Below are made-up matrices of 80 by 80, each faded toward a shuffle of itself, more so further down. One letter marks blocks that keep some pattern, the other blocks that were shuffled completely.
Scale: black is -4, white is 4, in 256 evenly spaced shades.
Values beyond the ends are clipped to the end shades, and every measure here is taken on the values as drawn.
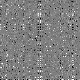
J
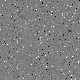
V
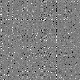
J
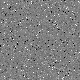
V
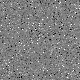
V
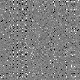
J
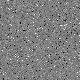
V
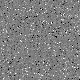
V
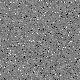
V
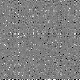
J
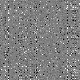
J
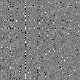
J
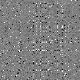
J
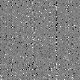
J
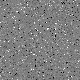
V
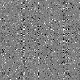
J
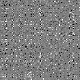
J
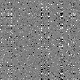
J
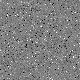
V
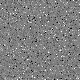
V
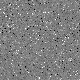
V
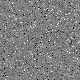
V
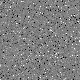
V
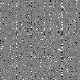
J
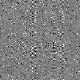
J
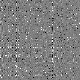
J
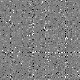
J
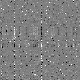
J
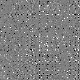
J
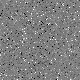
V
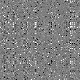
J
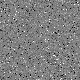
V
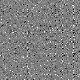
J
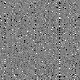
J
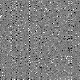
J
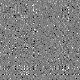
J
